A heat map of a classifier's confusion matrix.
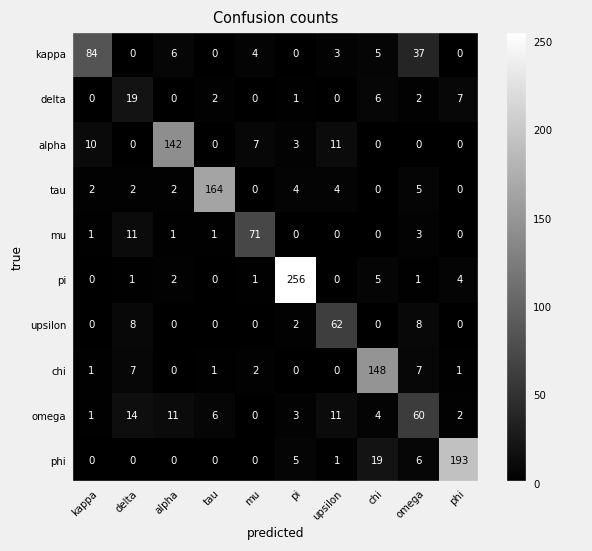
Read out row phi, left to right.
0 0 0 0 0 5 1 19 6 193
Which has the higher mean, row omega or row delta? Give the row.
omega
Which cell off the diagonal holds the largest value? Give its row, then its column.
kappa, omega
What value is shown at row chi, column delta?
7
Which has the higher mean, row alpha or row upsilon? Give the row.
alpha
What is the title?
Confusion counts
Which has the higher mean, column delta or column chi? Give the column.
chi
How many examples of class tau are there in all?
183
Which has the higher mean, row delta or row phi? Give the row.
phi
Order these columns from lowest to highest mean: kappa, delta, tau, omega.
delta, kappa, omega, tau
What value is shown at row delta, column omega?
2
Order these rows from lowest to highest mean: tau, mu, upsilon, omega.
upsilon, mu, omega, tau
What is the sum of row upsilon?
80
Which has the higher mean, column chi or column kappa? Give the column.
chi
